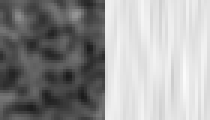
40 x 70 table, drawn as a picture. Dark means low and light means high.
The table splits into one row of 2 panels. Panel 1,1: low, blotchy. Panel 1,2: very high, streaked downward, faint in contrast.
